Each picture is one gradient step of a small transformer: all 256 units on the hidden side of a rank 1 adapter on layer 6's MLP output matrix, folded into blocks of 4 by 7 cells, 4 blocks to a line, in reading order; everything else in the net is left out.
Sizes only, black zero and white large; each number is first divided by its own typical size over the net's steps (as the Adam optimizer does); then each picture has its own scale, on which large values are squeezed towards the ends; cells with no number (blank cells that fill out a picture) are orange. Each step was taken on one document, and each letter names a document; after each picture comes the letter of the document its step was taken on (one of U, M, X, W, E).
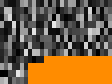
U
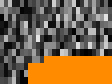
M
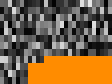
M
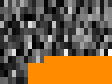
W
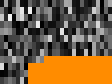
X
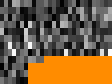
W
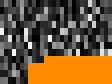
W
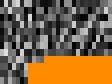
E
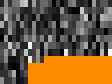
W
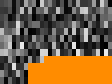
E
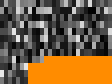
E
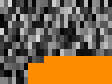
M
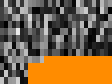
E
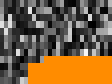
U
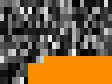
X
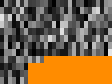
X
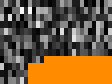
X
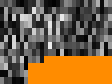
M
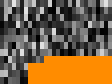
E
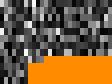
W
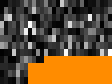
W
